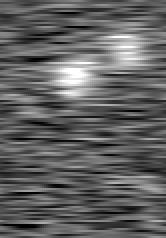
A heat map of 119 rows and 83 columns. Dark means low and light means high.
Neither half mirrors the other. Overall the values sit about 40% of the way up the scale. Two bumps rise from the field. Streaks run across, left to right.
